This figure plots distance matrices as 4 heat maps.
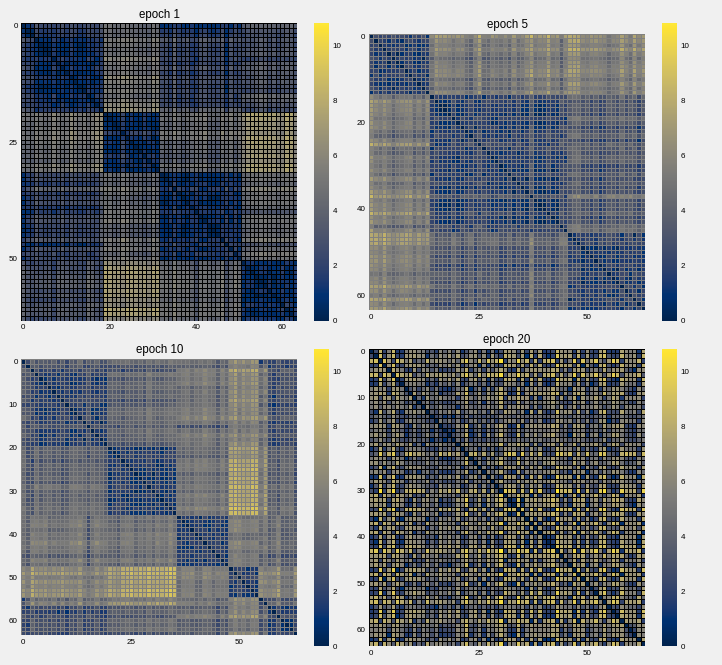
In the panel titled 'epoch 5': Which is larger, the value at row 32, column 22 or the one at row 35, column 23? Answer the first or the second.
the second
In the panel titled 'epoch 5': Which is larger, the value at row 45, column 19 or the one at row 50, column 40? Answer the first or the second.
the second
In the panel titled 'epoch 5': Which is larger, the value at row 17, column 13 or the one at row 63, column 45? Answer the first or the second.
the first
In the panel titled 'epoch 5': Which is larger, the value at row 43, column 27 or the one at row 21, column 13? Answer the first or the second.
the second
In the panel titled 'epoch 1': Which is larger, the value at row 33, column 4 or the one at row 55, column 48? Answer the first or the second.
the second
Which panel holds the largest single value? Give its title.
epoch 20
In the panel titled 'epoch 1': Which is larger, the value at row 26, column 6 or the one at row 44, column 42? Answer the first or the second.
the first
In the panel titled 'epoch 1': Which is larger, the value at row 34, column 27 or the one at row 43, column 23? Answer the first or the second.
the second
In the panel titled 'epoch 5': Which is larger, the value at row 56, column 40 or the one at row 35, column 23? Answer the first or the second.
the first
